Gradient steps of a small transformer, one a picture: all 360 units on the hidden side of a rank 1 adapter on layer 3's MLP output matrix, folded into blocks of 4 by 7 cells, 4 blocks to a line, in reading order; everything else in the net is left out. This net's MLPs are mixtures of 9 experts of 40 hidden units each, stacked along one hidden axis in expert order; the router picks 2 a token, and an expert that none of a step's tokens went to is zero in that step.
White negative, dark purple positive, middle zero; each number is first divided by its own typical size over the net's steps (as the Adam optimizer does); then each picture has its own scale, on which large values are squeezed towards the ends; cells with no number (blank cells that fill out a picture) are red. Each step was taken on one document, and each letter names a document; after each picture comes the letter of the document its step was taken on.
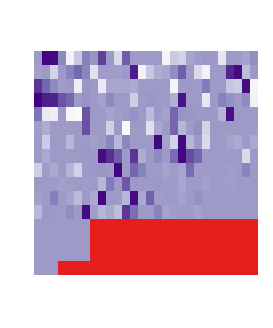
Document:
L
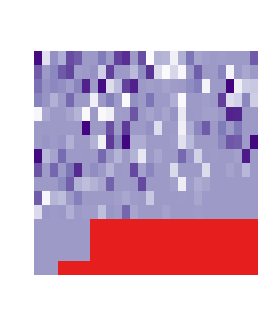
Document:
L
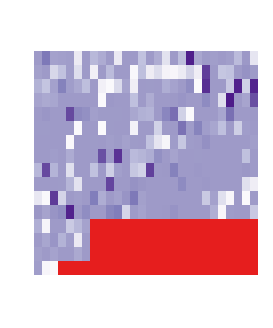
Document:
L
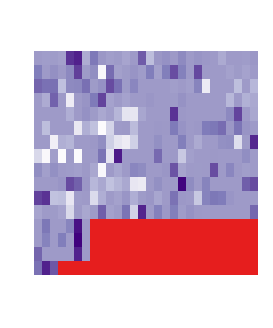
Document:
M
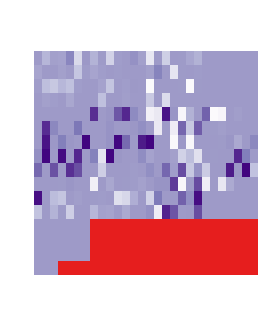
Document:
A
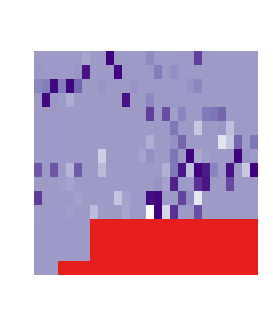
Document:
A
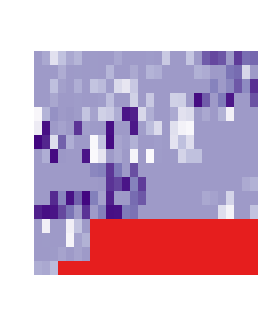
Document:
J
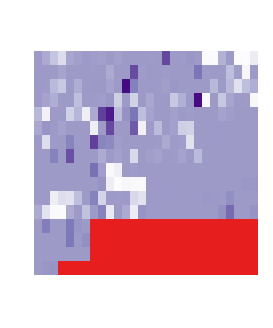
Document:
J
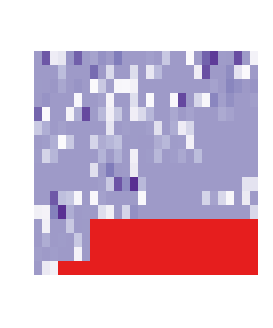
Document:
J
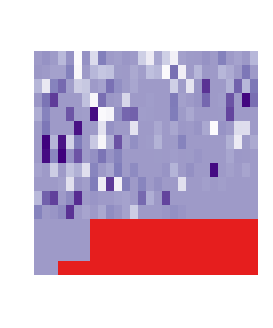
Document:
M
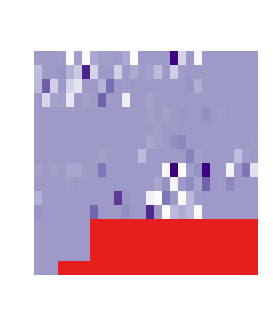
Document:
A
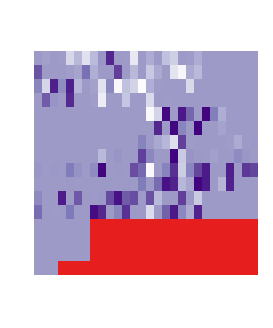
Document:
A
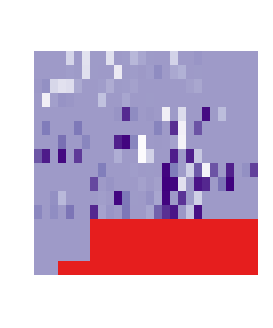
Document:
A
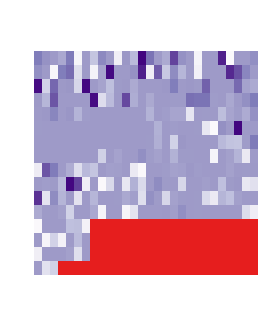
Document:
L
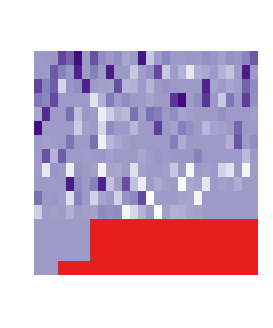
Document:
M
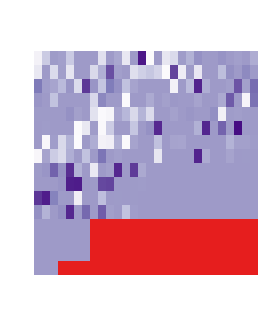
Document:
L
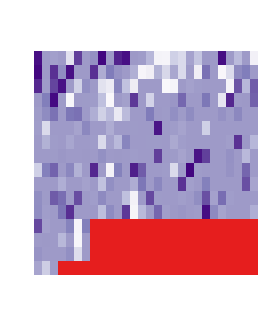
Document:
L
